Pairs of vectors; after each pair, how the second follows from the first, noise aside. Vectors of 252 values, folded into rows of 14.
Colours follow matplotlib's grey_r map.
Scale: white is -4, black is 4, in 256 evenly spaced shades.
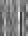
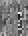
sign-scrambled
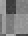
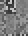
sign-scrambled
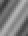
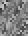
sign-scrambled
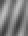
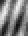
scaled up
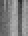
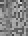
sign-scrambled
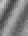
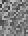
sign-scrambled
